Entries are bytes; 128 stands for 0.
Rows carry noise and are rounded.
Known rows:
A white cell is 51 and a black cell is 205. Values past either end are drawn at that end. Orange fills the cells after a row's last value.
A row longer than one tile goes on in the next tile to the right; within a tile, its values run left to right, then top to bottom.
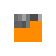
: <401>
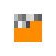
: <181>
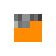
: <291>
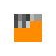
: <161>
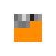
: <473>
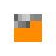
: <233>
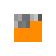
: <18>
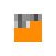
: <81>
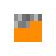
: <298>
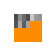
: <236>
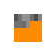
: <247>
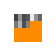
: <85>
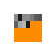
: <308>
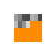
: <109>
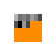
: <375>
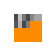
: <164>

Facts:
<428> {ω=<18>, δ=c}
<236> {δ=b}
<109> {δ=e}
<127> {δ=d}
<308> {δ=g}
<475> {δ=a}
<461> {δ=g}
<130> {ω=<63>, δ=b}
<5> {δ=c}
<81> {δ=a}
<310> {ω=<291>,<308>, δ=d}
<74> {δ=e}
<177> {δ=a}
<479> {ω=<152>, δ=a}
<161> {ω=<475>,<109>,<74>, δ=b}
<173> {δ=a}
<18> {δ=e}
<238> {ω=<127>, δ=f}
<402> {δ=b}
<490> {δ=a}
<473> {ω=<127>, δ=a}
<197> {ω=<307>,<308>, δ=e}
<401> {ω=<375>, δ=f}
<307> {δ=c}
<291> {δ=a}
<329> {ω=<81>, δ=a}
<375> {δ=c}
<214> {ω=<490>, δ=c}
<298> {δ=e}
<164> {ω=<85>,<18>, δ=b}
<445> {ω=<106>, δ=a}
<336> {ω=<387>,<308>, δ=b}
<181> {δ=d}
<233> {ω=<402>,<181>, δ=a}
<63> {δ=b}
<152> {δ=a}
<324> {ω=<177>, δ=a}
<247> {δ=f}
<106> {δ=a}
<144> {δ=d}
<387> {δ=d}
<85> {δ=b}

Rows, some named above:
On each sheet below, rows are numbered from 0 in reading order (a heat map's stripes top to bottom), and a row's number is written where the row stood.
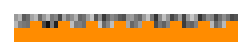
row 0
<18>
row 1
<428>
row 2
<18>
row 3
<475>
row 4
<298>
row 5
<238>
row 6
<238>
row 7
<475>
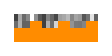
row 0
<402>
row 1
<130>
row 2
<197>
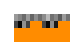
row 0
<5>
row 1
<428>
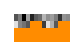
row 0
<490>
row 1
<310>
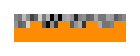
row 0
<329>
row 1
<214>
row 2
<461>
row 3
<173>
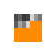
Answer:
<63>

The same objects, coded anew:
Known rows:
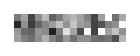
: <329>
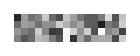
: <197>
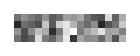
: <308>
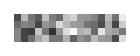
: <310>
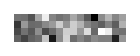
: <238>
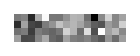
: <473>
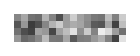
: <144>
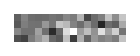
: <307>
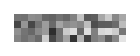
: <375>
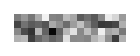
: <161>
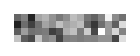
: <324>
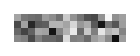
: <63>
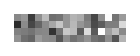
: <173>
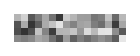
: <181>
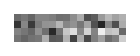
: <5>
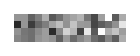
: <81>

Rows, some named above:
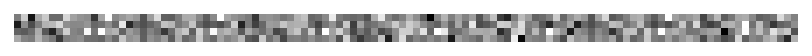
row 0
<233>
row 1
<475>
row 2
<177>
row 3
<238>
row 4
<18>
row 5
<475>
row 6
<85>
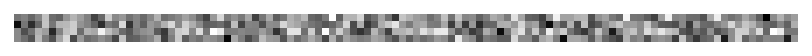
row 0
<461>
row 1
<247>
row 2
<291>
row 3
<181>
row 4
<130>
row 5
<402>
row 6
<238>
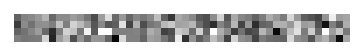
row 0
<401>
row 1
<298>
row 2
<130>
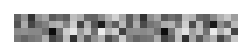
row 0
<428>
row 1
<428>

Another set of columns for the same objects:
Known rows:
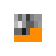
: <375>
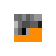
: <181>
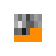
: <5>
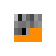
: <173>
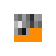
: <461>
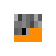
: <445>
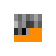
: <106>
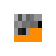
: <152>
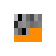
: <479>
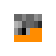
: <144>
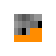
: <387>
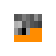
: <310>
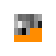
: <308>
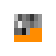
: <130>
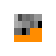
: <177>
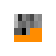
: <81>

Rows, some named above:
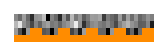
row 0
<461>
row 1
<324>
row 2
<402>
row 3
<445>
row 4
<291>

